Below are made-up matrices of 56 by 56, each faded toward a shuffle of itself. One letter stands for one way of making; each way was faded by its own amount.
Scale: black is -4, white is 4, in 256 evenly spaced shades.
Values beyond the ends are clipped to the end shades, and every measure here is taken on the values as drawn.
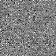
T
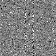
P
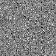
P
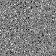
T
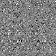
T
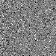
P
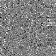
T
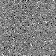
T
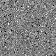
T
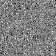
T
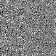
P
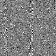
P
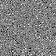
T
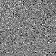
T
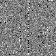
P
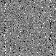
P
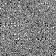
T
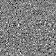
T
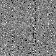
P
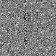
P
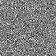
T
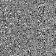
P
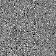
P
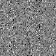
P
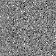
P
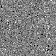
T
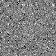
T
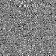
T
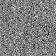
T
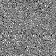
T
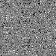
T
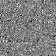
T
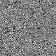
T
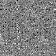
T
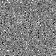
T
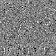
T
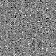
T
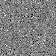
T
